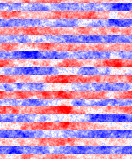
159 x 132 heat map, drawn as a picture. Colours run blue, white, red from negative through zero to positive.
Stripes: horizontal, repeating 10 times. Slope: none. Average level on the scale: 50%.
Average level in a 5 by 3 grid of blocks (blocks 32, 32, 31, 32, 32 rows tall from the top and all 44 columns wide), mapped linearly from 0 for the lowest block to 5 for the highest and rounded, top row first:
2 3 1 | 2 2 2 | 2 4 3 | 3 5 1 | 1 2 0
